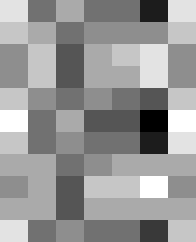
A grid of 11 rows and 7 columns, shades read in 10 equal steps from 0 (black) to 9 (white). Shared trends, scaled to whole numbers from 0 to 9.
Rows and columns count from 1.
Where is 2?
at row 11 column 6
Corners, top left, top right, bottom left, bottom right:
8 8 8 7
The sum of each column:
73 59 46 55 56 49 73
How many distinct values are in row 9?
5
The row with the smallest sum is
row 7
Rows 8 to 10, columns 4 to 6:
5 6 6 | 7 7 9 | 6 6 6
